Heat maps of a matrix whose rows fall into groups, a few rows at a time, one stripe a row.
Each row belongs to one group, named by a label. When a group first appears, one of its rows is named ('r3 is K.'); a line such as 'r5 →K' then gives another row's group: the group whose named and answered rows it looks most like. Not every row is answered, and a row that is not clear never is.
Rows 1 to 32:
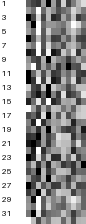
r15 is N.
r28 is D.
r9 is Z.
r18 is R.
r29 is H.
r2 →H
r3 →N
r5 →H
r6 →N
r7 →H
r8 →N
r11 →N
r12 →N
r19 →Z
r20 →D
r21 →D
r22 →R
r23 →N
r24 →Z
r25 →D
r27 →N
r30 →H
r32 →Z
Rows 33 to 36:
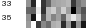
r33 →R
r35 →H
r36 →Z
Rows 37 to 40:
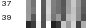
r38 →H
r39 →H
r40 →N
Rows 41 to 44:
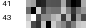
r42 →R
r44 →Z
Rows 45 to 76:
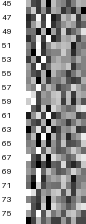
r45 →Z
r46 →Z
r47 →N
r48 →N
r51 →R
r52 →R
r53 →D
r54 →R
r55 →Z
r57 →H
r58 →Z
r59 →Z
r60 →Z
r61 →N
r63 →N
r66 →H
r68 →D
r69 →H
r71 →R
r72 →Z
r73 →Z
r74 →Z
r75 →H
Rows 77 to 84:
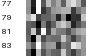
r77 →H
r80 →D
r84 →R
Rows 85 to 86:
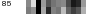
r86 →D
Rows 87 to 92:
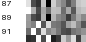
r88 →Z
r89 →Z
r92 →N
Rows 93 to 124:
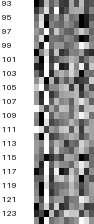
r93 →N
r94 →N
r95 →D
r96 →D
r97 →H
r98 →D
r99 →H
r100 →N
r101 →R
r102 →N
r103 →R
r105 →Z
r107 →H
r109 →H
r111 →Z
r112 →R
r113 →H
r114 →H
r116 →H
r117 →N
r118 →R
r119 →R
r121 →H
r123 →D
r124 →H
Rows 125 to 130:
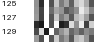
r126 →H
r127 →H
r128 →N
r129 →D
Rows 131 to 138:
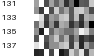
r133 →Z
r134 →Z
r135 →H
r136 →D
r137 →Z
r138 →N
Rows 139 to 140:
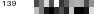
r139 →N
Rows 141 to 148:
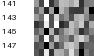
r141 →R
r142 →Z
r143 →H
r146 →H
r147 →D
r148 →R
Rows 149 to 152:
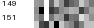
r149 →H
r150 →R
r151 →H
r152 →Z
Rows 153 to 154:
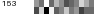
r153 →H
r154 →D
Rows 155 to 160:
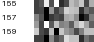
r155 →N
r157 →D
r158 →H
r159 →Z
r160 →D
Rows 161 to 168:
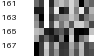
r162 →N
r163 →R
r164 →H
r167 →N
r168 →N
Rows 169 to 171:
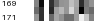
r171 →H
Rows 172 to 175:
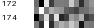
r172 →R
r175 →R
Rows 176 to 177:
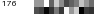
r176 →H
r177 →D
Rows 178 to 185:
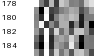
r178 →Z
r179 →R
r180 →R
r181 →Z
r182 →H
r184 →R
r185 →H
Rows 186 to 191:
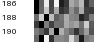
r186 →N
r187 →N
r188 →D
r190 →Z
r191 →R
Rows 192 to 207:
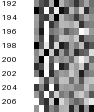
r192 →Z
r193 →N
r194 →Z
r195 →R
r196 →H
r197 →R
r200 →H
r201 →N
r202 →R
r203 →Z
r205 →H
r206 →Z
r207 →Z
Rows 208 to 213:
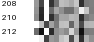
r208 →R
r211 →Z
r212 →R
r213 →Z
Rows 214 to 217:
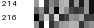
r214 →Z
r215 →Z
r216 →N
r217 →R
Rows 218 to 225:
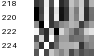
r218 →N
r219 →N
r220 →N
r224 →R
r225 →D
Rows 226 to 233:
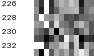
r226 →R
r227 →R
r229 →H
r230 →Z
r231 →D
